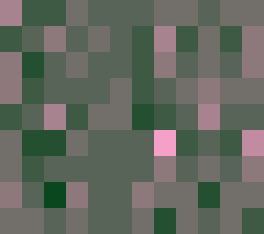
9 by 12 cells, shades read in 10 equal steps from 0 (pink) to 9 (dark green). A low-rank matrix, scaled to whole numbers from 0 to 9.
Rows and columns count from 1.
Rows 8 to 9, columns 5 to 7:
6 6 4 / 6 6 5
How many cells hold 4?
12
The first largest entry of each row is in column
2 1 2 2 7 2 2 3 8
